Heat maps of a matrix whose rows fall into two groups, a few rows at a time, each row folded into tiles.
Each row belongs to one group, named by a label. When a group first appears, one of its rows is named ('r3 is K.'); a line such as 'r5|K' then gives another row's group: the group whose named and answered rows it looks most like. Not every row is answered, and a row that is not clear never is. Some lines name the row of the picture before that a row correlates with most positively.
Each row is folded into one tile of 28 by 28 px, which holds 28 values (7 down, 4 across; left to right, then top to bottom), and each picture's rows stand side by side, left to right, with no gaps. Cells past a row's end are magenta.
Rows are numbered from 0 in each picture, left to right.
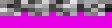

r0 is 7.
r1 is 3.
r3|3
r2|3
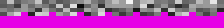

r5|7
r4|3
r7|3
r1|7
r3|7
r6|7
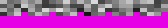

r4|3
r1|7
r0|7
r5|7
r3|7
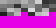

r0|7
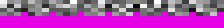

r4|3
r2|3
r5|3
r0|3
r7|7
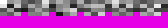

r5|3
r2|7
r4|3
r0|3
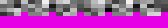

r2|7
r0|7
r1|3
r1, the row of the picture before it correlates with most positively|1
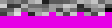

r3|3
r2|3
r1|7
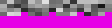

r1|3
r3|7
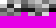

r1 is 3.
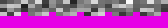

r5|7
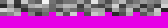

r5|7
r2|3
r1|3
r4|7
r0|7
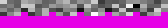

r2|3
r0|7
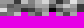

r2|3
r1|3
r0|7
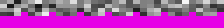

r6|3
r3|7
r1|7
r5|7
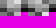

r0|3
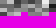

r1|3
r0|7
